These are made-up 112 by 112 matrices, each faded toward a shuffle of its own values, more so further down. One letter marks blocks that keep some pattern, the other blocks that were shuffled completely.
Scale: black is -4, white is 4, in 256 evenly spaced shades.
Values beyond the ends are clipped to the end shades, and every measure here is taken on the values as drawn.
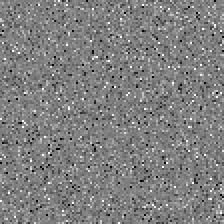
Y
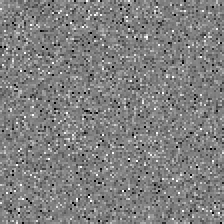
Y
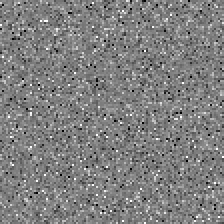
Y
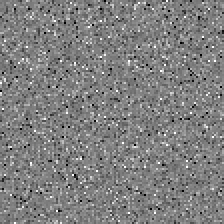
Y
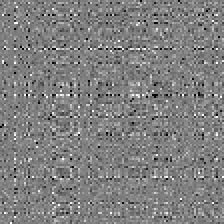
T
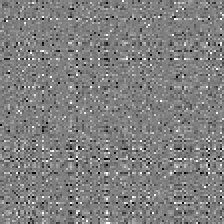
T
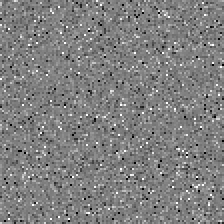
Y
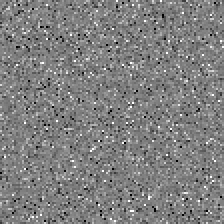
Y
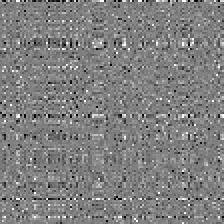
T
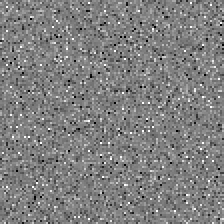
Y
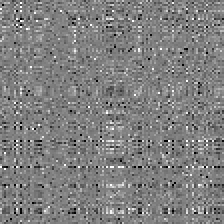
T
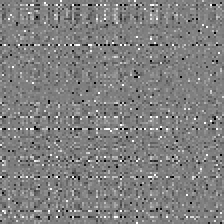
T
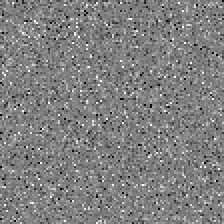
Y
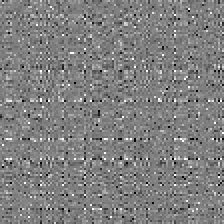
T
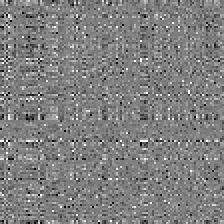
T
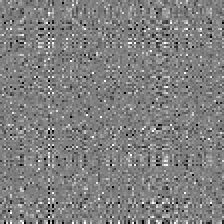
T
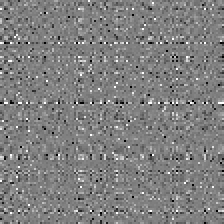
T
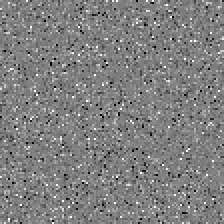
Y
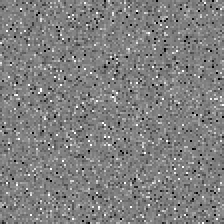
Y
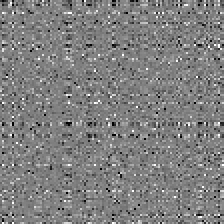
T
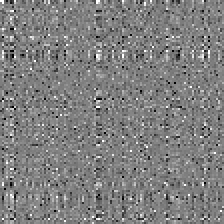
T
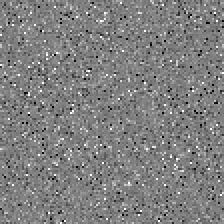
Y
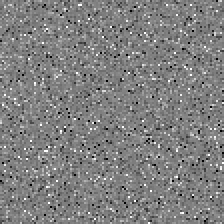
Y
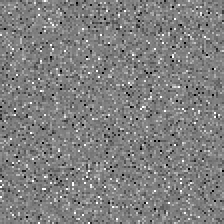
Y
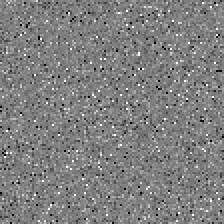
Y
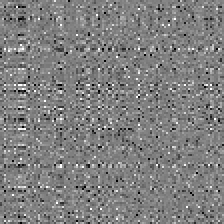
T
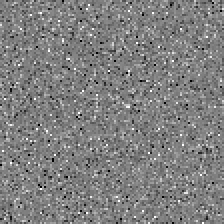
Y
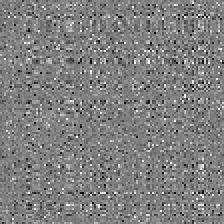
T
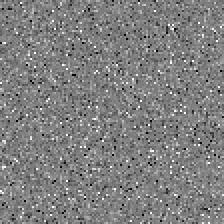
Y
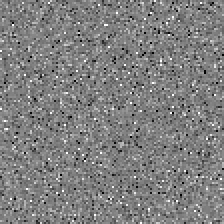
Y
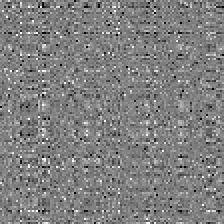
T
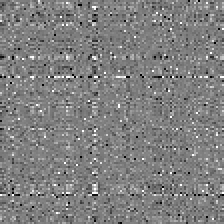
T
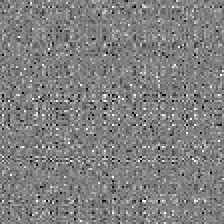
T
